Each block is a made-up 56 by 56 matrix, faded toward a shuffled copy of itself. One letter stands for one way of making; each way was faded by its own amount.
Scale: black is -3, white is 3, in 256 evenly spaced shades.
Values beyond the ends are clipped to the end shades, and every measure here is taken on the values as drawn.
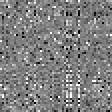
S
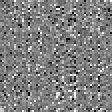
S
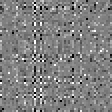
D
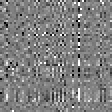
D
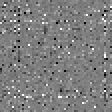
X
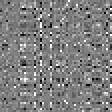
D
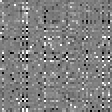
D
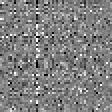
S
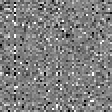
S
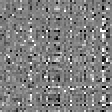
D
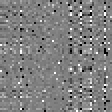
D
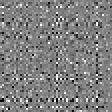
D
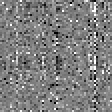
S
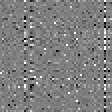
D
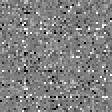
X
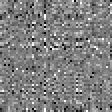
S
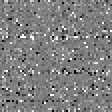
X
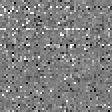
X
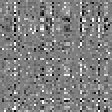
D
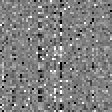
S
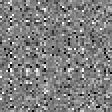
S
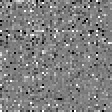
X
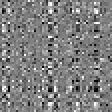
D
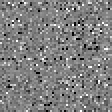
X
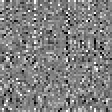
S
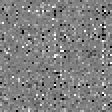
X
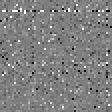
X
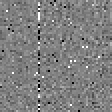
S
